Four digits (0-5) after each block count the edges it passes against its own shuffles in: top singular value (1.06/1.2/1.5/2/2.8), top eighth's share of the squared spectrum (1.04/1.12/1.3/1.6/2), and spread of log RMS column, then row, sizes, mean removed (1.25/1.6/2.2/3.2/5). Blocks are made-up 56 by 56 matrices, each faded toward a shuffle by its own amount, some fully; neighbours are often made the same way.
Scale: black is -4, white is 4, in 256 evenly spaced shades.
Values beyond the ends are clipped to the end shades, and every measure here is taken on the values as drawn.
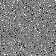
2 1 0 0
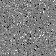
3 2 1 0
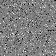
0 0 0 0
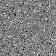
2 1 0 0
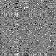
4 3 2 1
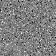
1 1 0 0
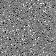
0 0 0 0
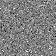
1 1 0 0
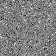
0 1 0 0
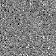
3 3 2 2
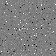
2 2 0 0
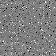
3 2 0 0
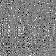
3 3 1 1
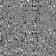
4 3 1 2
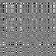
5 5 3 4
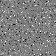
1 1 0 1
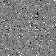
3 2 0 1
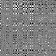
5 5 3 3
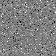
2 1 0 0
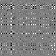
5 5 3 3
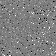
1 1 0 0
